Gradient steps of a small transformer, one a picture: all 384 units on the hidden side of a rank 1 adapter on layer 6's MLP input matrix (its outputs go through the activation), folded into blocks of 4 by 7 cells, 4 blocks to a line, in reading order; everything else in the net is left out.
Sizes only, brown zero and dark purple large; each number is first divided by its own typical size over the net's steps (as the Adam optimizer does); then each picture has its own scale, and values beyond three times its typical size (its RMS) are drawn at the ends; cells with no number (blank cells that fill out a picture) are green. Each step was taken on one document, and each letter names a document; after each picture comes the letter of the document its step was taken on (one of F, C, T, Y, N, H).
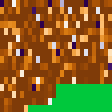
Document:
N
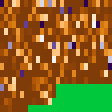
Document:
N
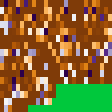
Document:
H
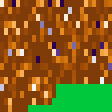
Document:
N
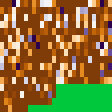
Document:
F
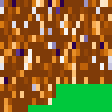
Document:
N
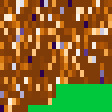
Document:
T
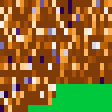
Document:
T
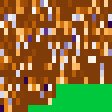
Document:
T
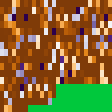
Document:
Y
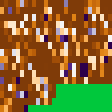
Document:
H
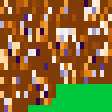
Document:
H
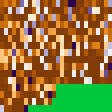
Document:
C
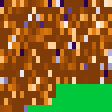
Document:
N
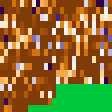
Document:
F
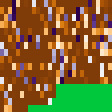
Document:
Y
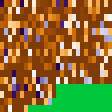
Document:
C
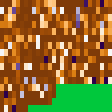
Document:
F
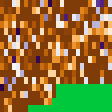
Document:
F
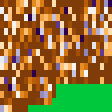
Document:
H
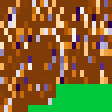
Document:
T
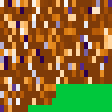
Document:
C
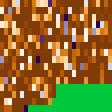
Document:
N
